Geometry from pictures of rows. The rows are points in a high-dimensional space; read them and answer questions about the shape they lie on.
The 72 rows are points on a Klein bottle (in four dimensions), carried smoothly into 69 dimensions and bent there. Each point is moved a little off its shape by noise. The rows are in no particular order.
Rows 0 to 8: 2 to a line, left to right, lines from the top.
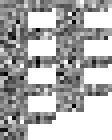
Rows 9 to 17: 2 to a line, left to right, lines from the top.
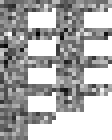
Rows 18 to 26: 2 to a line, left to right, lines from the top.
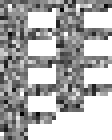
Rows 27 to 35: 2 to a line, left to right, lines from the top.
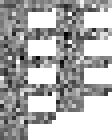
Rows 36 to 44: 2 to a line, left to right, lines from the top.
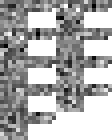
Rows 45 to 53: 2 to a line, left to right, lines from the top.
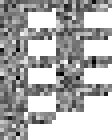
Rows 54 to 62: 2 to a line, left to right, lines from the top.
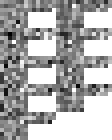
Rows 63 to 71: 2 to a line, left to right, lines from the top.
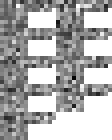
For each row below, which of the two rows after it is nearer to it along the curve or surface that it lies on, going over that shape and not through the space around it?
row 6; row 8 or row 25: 25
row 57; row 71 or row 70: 71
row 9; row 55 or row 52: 55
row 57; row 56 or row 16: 16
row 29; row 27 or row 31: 31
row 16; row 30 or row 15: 30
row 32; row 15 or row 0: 15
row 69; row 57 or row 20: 20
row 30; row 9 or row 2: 2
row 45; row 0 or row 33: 33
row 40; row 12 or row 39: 12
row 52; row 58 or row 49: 49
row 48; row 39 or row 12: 39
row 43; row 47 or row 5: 47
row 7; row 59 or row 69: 69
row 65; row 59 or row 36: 36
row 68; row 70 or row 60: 70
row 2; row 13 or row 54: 54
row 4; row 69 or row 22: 22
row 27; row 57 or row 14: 14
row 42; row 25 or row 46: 25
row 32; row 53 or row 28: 28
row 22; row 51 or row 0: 51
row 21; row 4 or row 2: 4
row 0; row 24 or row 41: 41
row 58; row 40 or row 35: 40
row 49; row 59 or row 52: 52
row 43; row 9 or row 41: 41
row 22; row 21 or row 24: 21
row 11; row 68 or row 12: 12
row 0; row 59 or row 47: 47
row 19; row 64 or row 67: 64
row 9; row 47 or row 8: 47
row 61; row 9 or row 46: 9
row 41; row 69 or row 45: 69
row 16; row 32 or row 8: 32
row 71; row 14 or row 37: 14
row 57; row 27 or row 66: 66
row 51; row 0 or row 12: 12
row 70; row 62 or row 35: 62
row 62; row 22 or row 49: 49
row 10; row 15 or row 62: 62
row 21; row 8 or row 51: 8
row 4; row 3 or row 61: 61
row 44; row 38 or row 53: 53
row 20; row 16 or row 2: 2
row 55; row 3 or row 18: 18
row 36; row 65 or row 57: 65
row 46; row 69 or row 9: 69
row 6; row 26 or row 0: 0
